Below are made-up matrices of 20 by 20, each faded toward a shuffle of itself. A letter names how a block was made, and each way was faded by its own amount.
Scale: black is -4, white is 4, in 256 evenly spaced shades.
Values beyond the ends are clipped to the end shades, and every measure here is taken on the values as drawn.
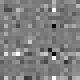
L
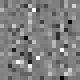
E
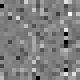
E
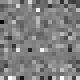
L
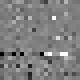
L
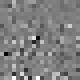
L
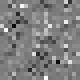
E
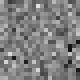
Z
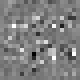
L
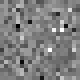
Z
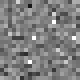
Z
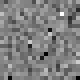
Z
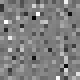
E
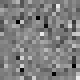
E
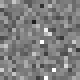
Z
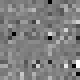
L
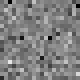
Z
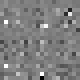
L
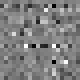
L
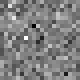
Z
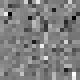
E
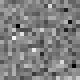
Z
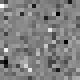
E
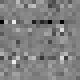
L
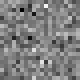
Z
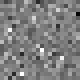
Z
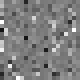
E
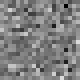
Z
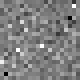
Z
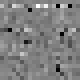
L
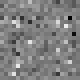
L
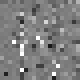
E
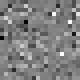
E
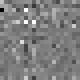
L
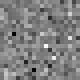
Z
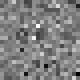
Z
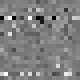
L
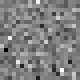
Z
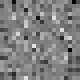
E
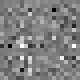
L
